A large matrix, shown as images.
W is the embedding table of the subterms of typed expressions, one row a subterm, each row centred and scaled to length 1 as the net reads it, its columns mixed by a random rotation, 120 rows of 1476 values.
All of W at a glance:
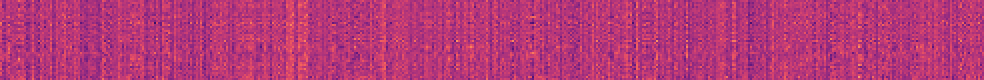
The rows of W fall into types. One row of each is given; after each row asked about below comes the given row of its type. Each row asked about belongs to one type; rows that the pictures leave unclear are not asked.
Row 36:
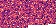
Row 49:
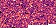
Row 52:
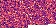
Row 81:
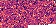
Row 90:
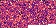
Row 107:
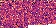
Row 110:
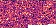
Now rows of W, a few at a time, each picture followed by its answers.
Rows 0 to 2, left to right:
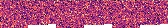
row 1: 52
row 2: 107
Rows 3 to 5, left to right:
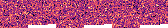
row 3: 110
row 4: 36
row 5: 49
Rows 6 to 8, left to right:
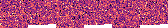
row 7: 110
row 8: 52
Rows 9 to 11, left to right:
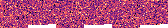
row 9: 110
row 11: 36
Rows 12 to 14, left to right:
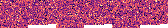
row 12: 90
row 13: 81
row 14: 107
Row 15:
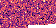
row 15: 107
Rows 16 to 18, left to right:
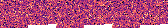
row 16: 52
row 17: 81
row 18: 81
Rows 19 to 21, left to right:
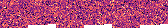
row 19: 49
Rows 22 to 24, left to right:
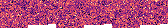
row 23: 49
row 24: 36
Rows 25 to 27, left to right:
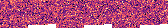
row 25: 107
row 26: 36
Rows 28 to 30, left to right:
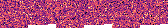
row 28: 52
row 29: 36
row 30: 81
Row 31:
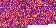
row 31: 49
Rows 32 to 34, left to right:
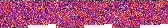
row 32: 90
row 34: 110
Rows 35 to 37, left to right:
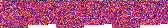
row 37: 36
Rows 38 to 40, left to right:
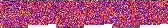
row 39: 49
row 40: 81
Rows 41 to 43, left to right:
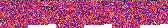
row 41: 81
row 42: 49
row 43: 90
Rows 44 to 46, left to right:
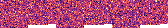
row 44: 52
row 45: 52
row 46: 107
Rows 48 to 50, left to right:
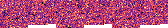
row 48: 36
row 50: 36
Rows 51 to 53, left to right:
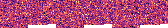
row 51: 110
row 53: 107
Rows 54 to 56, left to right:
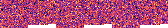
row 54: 81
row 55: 36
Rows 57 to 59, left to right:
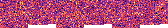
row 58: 49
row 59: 110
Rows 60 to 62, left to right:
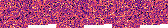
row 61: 81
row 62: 36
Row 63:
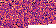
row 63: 107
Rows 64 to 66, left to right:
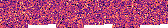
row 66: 107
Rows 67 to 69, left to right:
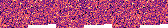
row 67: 49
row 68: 36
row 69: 49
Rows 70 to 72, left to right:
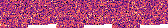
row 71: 81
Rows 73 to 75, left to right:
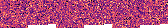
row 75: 81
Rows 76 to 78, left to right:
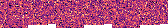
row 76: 107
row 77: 52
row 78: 52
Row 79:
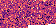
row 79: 36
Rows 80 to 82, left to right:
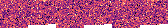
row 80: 36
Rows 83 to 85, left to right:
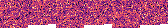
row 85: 52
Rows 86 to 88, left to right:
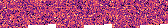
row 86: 49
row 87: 49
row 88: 107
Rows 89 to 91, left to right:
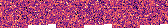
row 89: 90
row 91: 49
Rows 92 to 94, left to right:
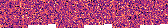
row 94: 110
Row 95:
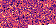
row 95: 110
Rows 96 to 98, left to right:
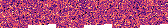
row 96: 110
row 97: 36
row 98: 49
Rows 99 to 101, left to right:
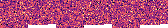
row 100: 52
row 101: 90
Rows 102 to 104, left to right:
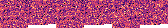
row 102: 36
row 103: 36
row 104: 110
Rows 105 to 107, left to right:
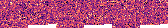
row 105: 90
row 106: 81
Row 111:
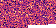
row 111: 52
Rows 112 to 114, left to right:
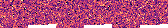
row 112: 107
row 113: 81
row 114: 52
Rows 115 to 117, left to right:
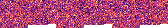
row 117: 81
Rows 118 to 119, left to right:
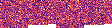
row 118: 90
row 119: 107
